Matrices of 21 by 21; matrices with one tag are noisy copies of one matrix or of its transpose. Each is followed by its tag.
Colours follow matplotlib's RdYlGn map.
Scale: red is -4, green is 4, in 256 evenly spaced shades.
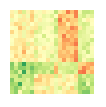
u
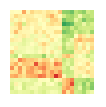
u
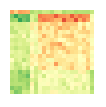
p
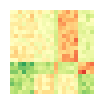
u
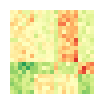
u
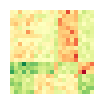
u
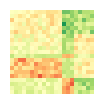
u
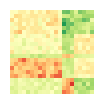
u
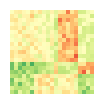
u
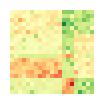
u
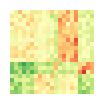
u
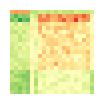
p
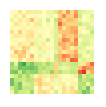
u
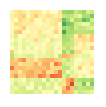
u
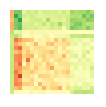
p
